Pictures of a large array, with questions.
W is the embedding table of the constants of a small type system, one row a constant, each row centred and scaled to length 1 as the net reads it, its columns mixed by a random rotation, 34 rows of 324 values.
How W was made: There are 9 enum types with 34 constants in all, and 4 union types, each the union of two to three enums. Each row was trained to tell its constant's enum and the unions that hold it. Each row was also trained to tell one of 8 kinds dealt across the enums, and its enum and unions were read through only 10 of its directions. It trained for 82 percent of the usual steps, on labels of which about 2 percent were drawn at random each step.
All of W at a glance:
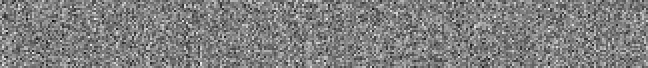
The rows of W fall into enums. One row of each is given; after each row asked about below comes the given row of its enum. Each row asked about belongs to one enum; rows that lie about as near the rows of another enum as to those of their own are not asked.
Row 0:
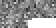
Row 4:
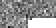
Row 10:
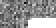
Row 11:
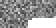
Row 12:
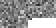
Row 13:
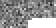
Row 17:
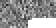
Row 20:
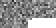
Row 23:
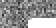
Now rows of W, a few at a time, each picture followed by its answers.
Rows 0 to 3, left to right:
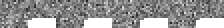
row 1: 20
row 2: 4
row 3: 17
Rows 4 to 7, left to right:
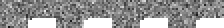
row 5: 0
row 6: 12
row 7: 4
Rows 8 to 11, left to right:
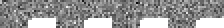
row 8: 11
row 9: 4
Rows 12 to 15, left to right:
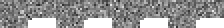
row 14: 4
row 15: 13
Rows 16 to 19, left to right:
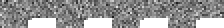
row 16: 23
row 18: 11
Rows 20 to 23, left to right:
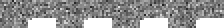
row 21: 0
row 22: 13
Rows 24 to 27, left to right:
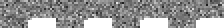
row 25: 20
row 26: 11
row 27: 13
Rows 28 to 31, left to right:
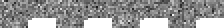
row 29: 23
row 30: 0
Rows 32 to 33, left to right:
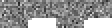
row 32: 23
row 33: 13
